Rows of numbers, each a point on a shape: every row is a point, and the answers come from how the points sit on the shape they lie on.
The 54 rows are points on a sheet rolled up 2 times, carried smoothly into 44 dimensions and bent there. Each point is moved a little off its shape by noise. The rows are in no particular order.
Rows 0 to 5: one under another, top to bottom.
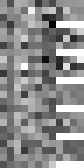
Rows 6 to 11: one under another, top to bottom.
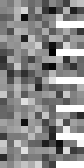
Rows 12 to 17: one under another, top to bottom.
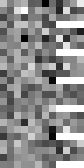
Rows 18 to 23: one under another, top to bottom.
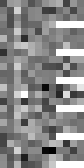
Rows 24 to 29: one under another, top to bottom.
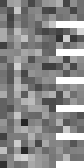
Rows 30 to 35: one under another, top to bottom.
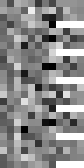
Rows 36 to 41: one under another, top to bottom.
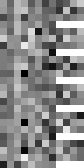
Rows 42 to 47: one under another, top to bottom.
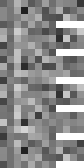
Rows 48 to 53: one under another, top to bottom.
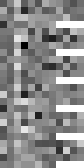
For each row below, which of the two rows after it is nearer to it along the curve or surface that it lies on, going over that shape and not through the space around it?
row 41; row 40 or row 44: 40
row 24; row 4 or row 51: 51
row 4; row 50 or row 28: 28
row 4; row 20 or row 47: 47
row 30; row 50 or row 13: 13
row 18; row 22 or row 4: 22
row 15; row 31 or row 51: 51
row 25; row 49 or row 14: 49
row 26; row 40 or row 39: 39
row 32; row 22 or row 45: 45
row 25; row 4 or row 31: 4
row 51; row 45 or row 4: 4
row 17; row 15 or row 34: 34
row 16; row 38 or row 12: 12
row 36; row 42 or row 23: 23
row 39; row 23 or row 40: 23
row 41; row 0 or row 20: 0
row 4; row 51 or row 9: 9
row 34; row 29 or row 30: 29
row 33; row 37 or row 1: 37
